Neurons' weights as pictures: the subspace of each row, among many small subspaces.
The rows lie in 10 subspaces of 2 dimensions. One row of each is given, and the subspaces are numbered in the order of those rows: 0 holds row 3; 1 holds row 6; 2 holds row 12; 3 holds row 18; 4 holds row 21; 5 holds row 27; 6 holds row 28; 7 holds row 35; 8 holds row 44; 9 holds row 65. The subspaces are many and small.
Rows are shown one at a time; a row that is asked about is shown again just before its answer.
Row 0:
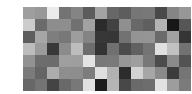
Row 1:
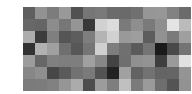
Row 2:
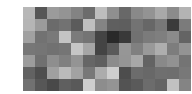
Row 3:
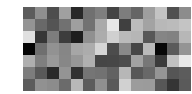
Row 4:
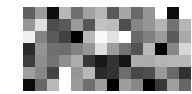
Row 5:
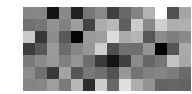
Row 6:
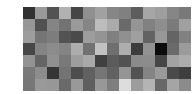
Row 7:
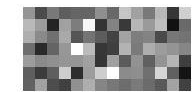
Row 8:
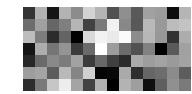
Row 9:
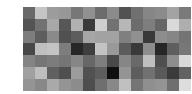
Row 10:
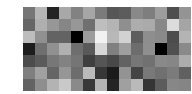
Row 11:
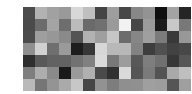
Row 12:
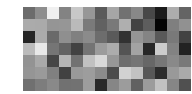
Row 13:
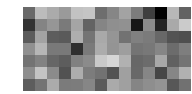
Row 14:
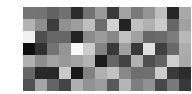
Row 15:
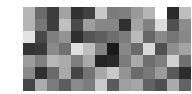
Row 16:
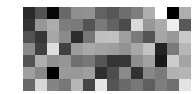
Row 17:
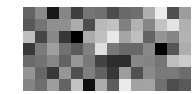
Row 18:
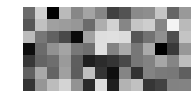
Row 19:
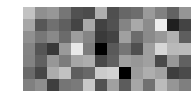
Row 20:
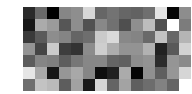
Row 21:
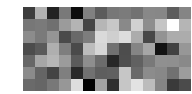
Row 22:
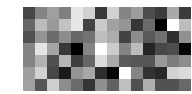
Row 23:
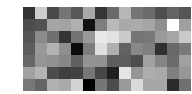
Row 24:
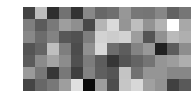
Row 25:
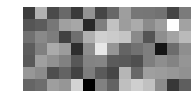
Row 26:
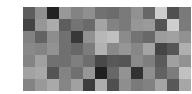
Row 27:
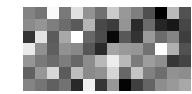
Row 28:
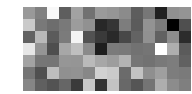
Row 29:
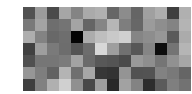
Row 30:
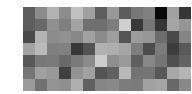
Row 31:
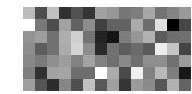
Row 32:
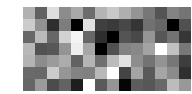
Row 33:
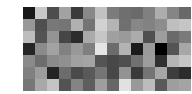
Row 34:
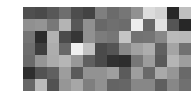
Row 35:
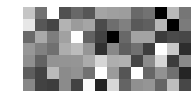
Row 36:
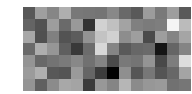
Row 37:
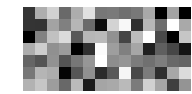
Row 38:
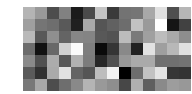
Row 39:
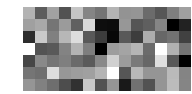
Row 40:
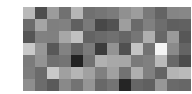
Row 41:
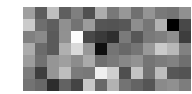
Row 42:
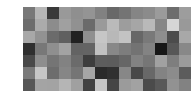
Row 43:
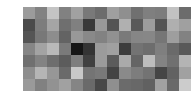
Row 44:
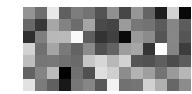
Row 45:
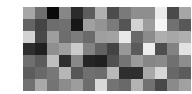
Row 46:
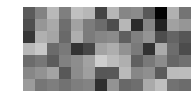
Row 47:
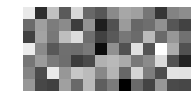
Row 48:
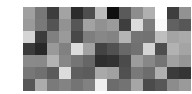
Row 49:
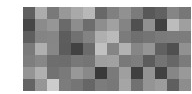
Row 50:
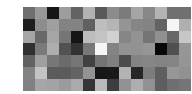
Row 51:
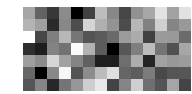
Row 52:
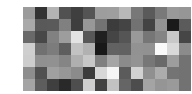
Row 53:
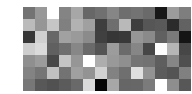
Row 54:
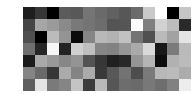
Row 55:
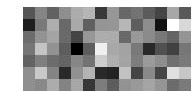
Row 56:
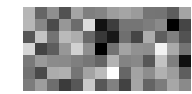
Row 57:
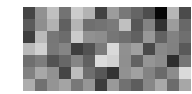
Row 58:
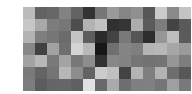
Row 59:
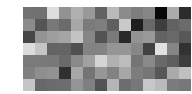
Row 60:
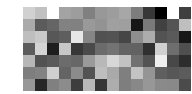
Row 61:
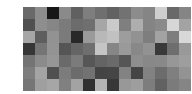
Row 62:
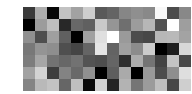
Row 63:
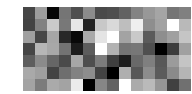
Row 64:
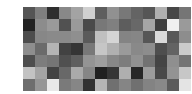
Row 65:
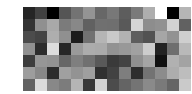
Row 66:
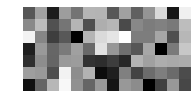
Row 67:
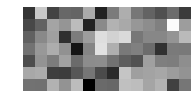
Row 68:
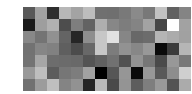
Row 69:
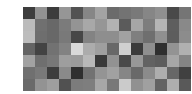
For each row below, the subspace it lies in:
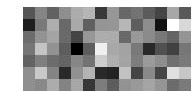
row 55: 6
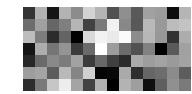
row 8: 8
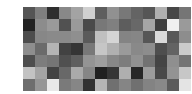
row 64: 9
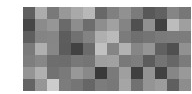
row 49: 7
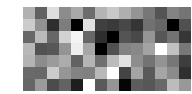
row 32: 5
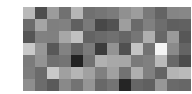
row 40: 1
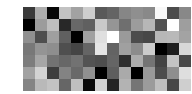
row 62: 7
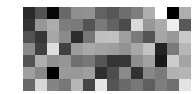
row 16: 9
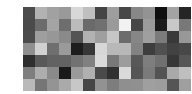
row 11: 3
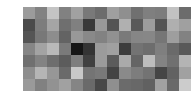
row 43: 1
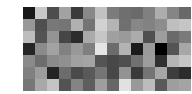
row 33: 1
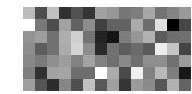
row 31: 7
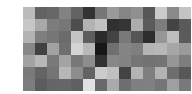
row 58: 8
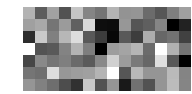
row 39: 0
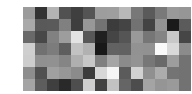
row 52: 3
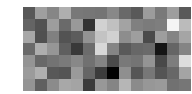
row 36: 0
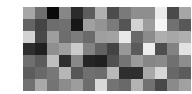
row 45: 2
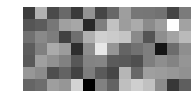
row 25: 4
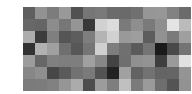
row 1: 0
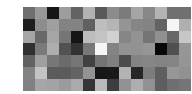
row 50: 6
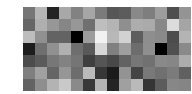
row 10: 3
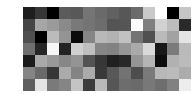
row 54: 9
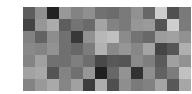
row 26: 7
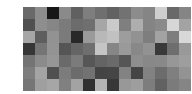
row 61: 6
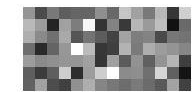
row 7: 0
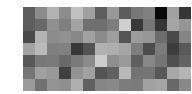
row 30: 3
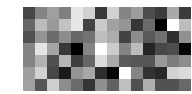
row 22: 2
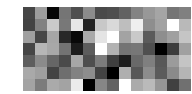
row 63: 5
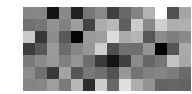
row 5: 5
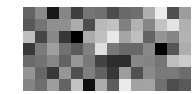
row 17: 5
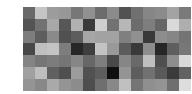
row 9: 1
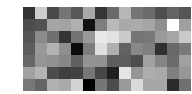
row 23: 4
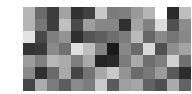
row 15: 5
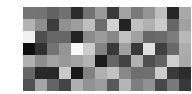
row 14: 0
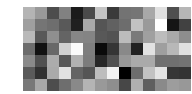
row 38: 2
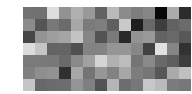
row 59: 3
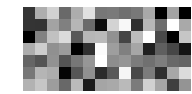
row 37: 8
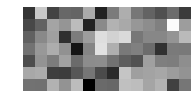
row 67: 4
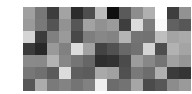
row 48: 6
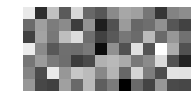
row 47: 1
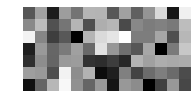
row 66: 8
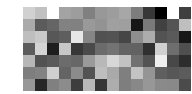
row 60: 9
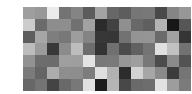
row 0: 2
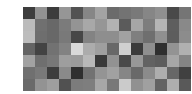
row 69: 1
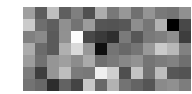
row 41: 6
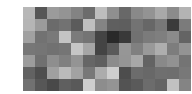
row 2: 4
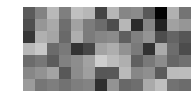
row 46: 6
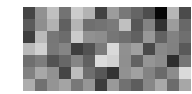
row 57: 5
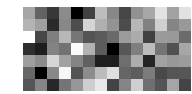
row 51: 4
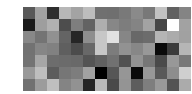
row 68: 7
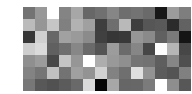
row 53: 2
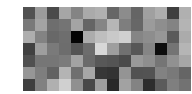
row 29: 8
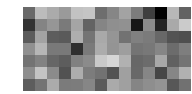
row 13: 7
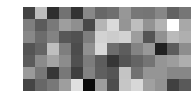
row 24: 4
